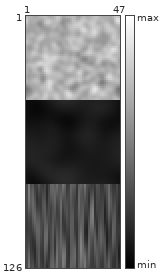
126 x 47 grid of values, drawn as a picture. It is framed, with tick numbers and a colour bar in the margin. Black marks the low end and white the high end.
It is made of 3 by 1 panels. Panel 1,1: high, blotchy. Panel 2,1: very low, smooth, faint in contrast. Panel 3,1: low, streaked downward.
